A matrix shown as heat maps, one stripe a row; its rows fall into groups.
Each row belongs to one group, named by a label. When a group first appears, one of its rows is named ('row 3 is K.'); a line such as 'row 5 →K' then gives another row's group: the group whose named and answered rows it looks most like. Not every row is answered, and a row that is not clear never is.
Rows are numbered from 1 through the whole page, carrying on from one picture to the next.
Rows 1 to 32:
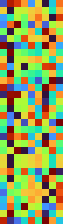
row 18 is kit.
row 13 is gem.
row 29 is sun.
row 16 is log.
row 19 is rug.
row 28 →kit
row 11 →rug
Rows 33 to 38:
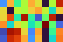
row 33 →sun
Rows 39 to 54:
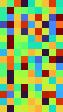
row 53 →sun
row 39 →gem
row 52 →gem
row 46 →sun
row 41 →kit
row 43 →kit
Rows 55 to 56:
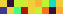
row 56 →kit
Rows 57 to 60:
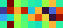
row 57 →rug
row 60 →rug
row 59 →kit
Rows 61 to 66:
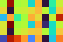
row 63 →sun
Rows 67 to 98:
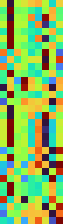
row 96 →sun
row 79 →kit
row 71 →rug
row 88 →kit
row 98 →kit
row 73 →rug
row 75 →sun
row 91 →sun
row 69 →log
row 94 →rug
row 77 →rug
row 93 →rug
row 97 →kit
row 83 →log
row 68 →rug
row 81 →kit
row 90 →kit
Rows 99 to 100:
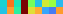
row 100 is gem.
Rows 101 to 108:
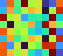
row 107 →gem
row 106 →sun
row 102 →sun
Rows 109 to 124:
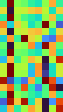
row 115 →log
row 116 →rug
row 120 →gem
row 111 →rug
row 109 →rug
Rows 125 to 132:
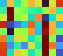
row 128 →gem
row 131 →gem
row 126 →rug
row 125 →sun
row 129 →log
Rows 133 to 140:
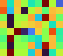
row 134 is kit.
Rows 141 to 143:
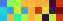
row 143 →sun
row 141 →kit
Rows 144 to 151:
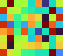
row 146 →sun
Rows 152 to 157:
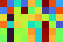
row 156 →log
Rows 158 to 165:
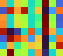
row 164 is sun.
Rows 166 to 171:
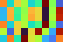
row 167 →sun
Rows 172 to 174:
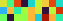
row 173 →sun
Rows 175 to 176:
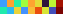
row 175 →sun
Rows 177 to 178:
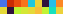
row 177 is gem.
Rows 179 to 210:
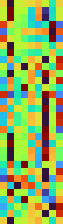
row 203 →sun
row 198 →log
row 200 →log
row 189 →log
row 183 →kit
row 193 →sun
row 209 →sun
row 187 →sun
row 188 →kit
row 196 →sun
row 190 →sun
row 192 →gem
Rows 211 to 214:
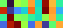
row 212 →gem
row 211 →log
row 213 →rug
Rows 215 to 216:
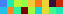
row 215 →kit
